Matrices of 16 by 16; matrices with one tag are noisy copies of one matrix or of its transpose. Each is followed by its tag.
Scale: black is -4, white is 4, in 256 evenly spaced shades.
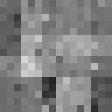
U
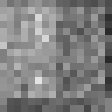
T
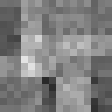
U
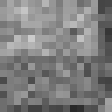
T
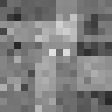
U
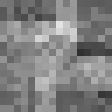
U
